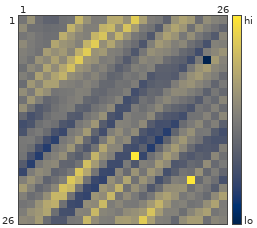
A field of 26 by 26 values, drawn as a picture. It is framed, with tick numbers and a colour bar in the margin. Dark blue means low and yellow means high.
Neither half mirrors the other. No row or column stands out. The values follow a bell shape. There is no overall slope. Streaks slant up to the right. Three lone cells stand out: two far higher and one far lower than their neighbours.
